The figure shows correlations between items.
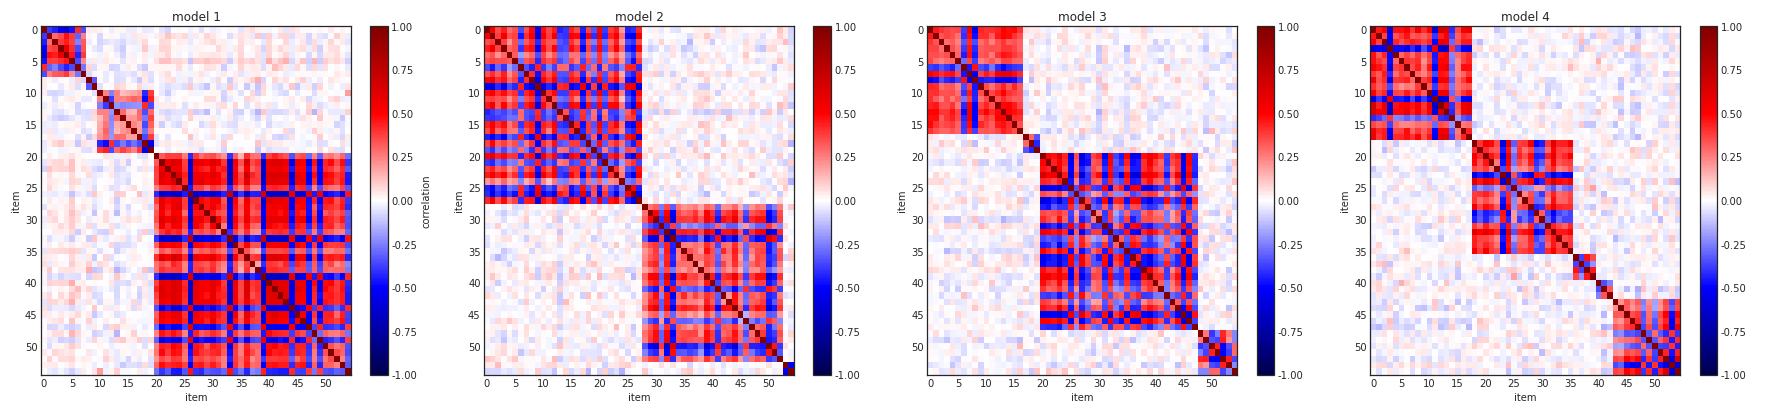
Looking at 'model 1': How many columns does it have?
55
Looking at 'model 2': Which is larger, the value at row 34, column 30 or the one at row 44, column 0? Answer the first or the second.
the first
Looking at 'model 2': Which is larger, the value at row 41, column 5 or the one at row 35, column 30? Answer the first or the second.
the second
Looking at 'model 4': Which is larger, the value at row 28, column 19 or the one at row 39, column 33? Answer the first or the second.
the first
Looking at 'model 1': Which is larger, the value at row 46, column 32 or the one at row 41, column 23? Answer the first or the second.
the second
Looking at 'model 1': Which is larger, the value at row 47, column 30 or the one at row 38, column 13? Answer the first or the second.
the second
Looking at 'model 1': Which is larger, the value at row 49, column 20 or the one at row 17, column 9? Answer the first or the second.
the second
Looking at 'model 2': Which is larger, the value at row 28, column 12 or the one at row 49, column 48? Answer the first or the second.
the second
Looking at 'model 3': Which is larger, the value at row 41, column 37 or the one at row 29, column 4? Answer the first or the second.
the second
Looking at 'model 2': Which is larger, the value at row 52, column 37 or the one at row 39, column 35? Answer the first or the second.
the second
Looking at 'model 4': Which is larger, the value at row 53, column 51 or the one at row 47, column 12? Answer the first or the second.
the second
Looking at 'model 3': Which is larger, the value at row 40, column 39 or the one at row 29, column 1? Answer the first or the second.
the first
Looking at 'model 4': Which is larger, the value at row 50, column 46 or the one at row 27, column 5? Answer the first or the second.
the second
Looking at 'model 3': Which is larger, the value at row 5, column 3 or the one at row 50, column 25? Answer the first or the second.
the first
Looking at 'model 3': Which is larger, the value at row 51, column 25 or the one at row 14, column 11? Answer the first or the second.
the second
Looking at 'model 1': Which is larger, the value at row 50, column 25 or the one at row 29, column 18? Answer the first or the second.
the first
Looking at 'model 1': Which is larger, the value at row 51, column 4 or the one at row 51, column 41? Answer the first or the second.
the second
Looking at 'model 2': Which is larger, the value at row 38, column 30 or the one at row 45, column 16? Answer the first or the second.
the first
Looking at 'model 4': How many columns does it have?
55
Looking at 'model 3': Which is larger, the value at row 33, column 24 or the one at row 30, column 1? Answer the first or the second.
the second
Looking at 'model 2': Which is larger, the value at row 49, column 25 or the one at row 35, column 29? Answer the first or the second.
the second
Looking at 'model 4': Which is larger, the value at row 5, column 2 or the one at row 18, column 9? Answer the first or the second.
the first
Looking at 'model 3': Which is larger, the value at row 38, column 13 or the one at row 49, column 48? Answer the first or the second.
the second
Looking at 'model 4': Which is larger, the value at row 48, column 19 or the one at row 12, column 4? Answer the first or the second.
the second
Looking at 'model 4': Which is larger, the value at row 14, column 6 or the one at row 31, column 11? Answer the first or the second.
the second
